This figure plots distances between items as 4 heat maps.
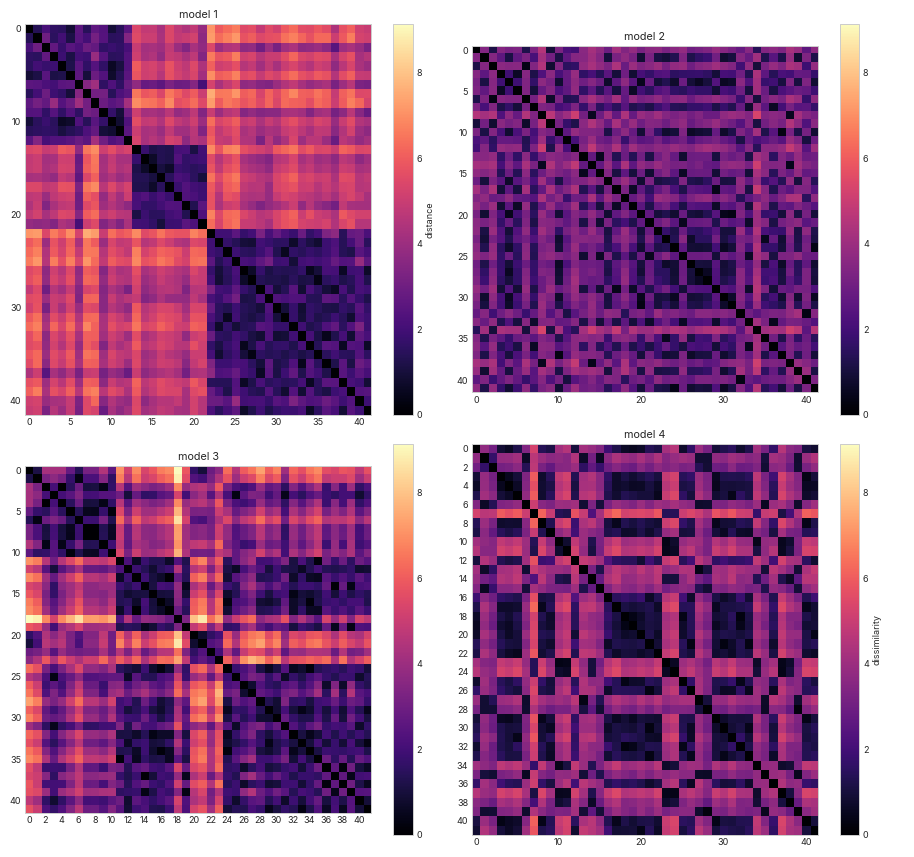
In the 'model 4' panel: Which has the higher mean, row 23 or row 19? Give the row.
23
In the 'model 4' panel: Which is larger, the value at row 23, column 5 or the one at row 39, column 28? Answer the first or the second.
the first
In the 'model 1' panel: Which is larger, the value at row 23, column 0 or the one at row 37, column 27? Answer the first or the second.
the first
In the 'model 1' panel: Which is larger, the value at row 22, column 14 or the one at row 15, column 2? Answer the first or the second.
the first
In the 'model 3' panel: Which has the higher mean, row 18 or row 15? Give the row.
18
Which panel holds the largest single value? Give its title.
model 3
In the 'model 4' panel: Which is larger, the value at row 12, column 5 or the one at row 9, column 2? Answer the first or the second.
the second
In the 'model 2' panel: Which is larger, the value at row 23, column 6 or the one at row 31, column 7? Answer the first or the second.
the first
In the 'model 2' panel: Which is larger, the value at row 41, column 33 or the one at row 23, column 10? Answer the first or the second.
the first
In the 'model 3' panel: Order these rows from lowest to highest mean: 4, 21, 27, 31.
31, 4, 27, 21
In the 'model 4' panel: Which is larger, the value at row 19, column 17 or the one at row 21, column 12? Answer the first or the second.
the second
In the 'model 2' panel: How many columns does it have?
42
